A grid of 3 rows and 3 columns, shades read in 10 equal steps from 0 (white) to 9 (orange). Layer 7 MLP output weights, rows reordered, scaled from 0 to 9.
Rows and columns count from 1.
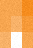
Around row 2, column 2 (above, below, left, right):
7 0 7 8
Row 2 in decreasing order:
8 7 6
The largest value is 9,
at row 1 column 3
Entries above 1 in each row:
3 3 2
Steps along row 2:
down up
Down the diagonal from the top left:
7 6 7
